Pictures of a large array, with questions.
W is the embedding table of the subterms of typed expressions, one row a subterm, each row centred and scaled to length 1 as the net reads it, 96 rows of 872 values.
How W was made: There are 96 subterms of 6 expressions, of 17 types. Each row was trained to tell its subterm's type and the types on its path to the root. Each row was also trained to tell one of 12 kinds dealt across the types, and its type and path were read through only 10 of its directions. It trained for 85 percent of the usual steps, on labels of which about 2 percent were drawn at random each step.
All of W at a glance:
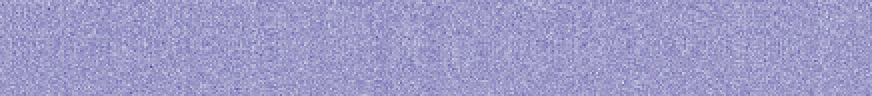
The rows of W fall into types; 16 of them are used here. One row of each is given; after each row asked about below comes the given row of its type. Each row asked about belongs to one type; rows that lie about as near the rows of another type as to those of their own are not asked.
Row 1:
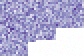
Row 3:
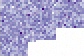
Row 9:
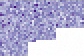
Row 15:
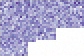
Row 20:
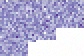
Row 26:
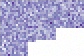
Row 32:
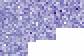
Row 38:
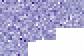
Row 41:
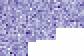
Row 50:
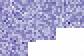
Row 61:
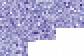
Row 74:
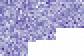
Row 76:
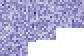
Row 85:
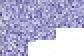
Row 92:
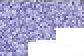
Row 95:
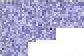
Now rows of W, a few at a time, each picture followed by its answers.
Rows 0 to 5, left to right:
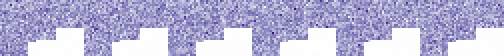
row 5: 38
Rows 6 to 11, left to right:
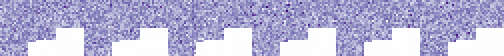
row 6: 38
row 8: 74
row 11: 9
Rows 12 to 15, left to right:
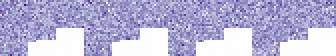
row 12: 32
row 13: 85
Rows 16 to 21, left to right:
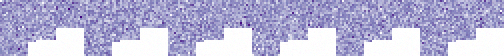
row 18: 38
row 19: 26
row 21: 20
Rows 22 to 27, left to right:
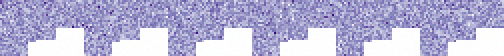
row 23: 26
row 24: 50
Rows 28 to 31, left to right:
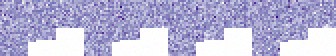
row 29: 1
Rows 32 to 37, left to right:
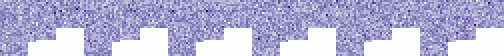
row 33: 32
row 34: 1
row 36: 92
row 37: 3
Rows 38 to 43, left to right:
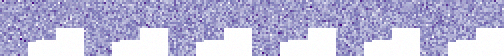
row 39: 61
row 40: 15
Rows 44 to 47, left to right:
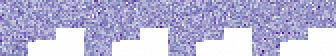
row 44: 85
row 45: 15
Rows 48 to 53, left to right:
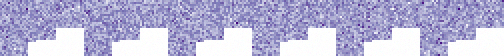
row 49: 1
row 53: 50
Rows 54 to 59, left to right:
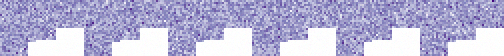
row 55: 9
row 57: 15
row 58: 95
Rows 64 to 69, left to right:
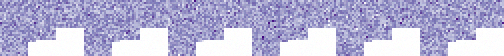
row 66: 3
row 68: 32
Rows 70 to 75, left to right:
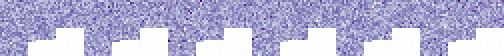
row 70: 20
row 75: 9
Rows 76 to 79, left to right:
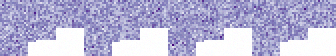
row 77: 26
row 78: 3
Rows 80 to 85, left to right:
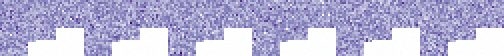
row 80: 26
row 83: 1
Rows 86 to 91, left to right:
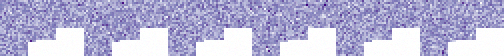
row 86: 41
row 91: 3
